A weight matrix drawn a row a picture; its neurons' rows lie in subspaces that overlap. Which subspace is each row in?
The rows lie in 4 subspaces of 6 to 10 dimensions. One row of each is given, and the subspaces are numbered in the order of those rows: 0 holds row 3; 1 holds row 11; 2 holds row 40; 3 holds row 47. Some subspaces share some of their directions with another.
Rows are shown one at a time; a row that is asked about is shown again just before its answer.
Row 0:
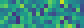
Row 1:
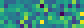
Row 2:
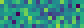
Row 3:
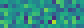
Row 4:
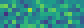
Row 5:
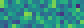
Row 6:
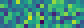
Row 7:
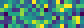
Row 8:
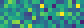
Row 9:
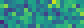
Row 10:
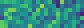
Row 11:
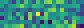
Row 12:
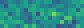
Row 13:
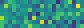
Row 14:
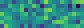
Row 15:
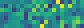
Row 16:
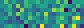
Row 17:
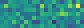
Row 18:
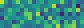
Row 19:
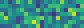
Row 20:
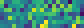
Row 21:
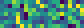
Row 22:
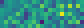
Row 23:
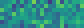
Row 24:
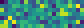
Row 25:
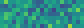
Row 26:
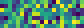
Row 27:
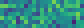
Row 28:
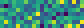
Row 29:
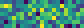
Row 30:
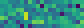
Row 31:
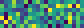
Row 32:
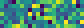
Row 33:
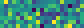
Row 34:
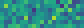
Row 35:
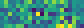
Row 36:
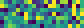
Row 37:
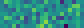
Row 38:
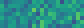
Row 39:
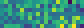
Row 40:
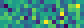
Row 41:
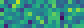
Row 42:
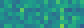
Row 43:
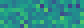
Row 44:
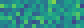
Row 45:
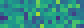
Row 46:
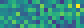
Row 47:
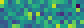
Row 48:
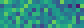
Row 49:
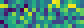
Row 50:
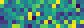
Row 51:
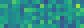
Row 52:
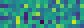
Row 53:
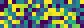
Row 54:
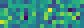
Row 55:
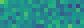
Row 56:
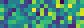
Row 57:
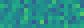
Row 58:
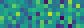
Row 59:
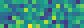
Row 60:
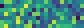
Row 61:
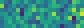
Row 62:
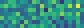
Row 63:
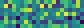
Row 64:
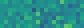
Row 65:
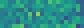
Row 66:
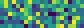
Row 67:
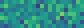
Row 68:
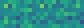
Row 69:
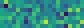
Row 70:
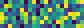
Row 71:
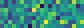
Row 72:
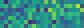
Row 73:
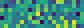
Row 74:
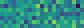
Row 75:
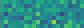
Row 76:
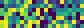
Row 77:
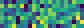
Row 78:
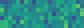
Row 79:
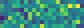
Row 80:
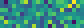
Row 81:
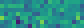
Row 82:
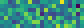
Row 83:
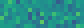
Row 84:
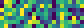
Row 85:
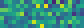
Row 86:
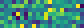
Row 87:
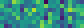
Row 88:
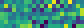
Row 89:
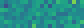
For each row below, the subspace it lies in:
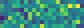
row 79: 3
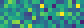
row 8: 3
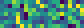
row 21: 1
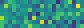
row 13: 0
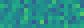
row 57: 3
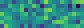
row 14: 0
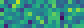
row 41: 0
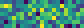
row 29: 2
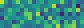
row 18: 1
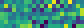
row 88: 1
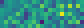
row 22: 3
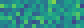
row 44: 0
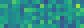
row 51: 0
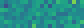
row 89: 2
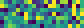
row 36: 0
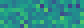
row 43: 3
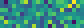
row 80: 2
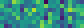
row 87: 0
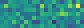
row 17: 2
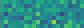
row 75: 2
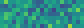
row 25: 2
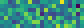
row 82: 3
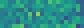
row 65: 0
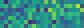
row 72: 0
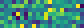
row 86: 1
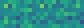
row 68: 2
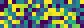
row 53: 0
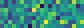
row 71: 2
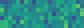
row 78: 3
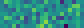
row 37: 2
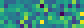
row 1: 3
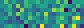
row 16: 1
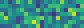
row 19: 3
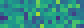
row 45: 3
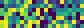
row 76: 3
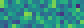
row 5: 3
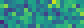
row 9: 1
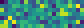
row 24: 3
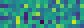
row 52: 1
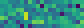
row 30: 0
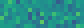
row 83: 3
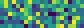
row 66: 1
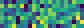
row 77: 1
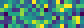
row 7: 0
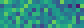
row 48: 3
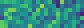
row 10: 1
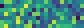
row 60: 3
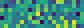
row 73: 3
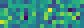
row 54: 0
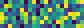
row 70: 0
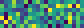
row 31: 2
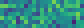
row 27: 1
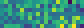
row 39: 1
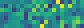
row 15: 1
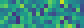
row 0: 0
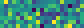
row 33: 2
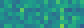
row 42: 1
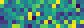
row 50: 3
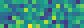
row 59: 0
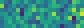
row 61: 0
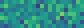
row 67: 3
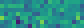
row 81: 0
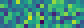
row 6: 3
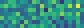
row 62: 3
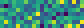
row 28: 2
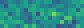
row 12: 0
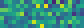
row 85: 0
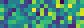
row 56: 1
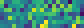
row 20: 1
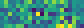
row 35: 1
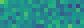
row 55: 3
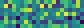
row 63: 2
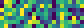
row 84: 0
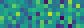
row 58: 0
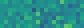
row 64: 2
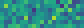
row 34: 0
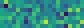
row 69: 2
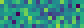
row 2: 0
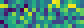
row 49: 1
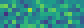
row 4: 2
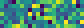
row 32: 1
